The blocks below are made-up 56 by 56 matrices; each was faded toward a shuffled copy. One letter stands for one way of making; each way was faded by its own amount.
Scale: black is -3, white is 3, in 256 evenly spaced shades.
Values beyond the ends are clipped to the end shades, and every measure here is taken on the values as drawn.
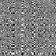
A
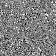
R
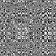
A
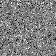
R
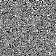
R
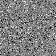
R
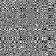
A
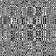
A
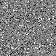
R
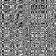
A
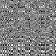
A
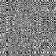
A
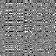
A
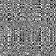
A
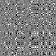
A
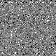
R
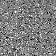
R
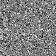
R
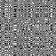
A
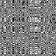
A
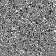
R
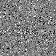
R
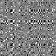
A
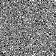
R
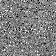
R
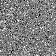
R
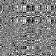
A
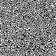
R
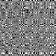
A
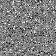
R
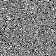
R
